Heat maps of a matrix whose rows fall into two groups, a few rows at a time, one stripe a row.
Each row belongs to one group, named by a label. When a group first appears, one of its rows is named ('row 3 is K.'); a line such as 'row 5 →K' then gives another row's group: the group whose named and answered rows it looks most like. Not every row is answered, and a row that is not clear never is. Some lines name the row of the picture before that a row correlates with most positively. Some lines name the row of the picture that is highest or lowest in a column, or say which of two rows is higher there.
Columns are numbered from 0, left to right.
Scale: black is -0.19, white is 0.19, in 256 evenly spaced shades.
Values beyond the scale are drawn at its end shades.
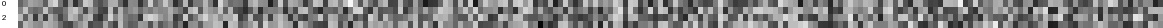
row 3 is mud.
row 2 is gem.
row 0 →gem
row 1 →mud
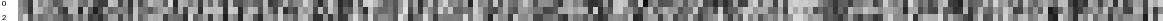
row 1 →mud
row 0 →mud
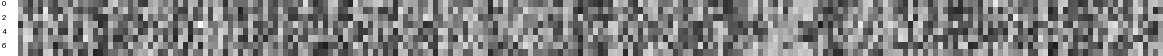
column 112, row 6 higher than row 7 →Yes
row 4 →gem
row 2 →mud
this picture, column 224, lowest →5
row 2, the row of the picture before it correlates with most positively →0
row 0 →mud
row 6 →mud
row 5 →gem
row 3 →gem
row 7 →mud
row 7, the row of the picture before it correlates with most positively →2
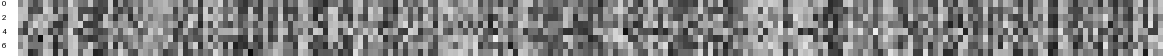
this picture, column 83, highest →4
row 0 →mud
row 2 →mud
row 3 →mud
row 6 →mud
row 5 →mud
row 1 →mud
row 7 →mud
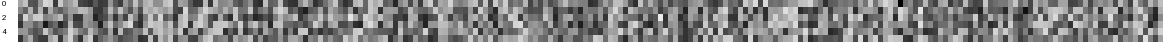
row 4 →mud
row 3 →gem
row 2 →gem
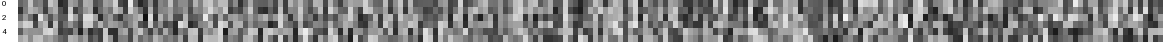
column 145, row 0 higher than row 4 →No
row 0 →gem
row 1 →gem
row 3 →gem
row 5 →mud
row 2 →gem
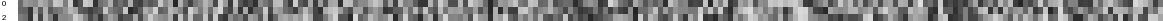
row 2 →mud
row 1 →mud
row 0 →gem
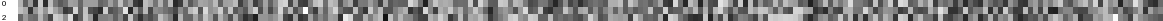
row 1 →mud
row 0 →gem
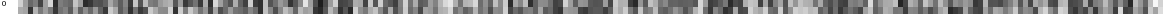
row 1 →mud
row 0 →mud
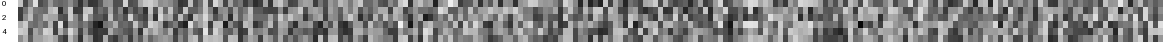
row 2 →gem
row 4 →mud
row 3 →mud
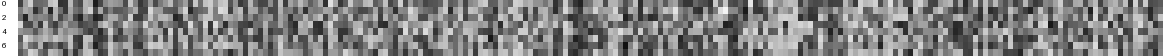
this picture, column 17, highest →3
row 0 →gem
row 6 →gem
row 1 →gem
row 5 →gem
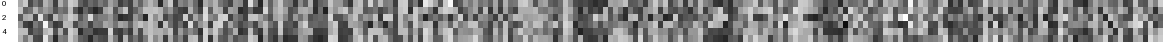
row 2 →gem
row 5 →mud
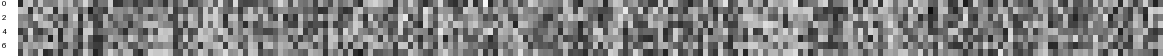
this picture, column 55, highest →0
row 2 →mud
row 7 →gem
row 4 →gem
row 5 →gem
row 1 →mud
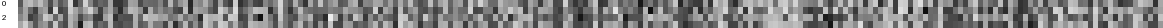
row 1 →gem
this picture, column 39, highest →2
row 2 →mud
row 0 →gem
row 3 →gem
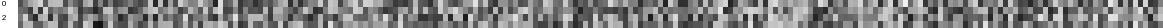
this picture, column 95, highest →1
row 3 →gem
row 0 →gem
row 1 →mud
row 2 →gem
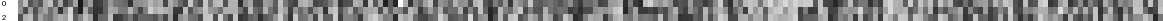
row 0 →mud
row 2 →gem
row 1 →gem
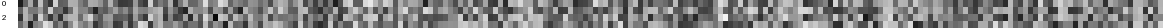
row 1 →mud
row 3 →mud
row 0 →gem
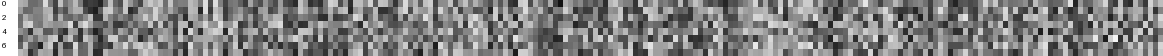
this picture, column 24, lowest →5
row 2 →mud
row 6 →mud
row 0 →mud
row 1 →mud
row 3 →gem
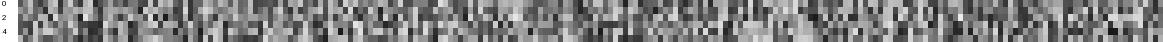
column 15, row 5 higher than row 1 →No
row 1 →gem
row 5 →mud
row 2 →gem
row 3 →mud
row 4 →mud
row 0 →gem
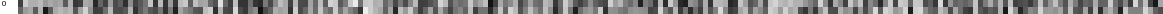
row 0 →gem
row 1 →gem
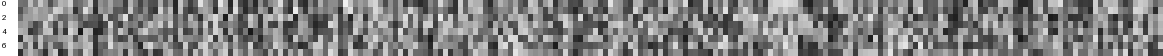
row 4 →mud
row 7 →gem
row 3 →mud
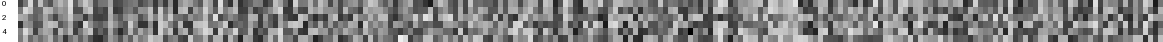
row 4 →gem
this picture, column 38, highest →4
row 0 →gem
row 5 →mud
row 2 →mud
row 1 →gem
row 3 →gem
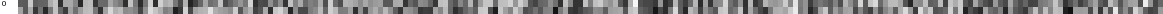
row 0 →gem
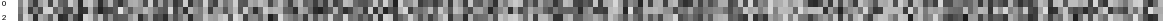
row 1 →mud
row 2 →gem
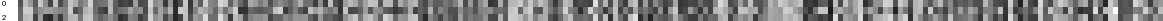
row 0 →gem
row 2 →gem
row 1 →gem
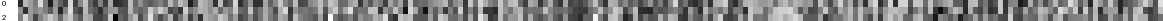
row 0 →gem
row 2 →gem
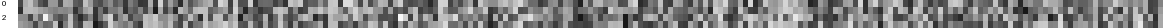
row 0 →gem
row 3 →gem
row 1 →gem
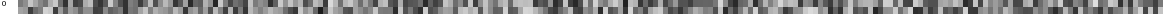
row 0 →gem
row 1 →mud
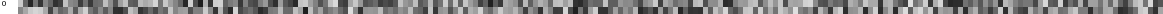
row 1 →gem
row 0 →mud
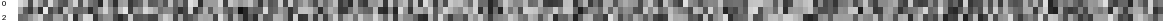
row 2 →gem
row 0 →mud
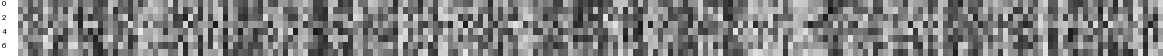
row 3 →gem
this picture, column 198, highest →1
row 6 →mud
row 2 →mud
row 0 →mud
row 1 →mud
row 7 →mud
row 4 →mud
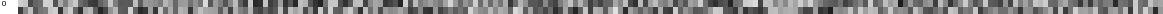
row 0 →mud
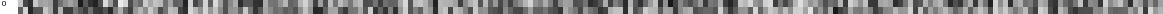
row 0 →mud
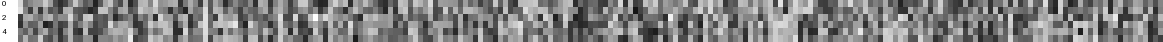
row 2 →gem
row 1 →mud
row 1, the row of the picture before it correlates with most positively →0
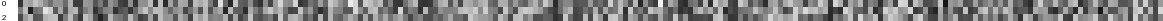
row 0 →gem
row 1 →mud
